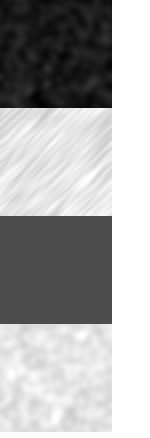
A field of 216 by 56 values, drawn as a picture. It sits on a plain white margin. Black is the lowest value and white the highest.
It is made of 4 by 1 panels. Panel 1,1: very low, blotchy, faint in contrast. Panel 2,1: very high, slanting up to the right, faint in contrast. Panel 3,1: low, flat. Panel 4,1: very high, blotchy, faint in contrast.
